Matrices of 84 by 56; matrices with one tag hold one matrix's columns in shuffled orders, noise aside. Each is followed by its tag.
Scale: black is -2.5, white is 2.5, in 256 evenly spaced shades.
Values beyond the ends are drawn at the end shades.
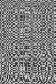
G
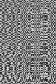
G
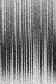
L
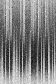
L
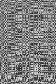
G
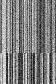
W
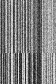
W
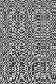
G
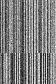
W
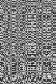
G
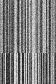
W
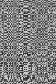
G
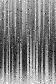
L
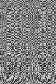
G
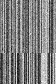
W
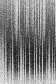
L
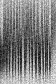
L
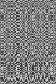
G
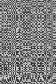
G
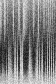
L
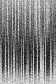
L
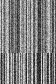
W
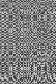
G
